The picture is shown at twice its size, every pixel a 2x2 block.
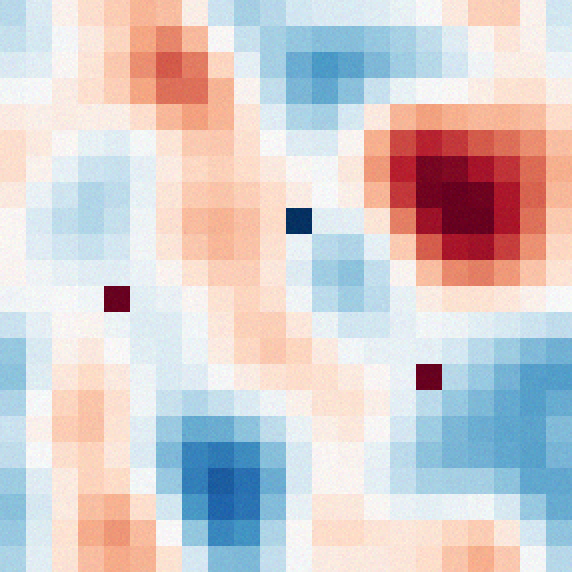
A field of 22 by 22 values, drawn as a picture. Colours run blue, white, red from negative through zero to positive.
The texture is blotchy. Neither half mirrors the other. Three lone cells stand out: two far higher and one far lower than their neighbours.
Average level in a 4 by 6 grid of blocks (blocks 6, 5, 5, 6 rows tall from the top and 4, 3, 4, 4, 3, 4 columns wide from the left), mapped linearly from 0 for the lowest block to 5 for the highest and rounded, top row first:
2 3 2 1 3 3 | 2 2 3 2 5 5 | 2 2 2 2 2 1 | 2 2 0 2 2 1
